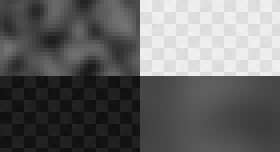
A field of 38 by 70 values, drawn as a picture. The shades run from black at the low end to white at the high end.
The table splits into 2 rows of 2 panels. Panel 1,1: low, blotchy. Panel 1,2: very high, checkered, faint in contrast. Panel 2,1: very low, checkered, faint in contrast. Panel 2,2: low, smooth, faint in contrast.
